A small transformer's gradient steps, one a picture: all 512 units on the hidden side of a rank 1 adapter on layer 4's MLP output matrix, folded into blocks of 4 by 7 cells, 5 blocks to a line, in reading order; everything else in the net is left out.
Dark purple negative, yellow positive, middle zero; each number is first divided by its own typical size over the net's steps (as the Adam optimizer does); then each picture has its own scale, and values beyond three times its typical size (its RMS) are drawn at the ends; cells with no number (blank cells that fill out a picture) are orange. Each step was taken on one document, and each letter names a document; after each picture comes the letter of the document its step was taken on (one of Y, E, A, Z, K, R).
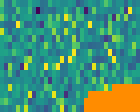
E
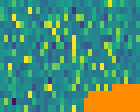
E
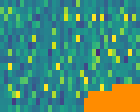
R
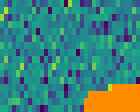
E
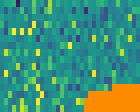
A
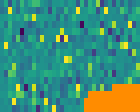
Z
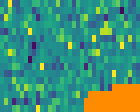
Z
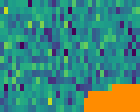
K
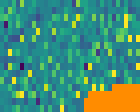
R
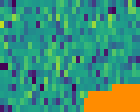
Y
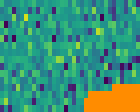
Y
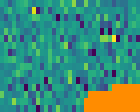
R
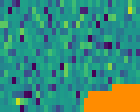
A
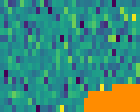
R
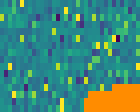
R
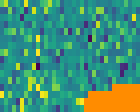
A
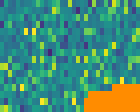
Y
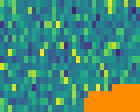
Y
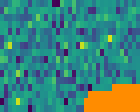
K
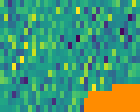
E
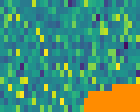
E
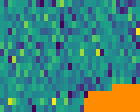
K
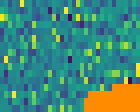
E
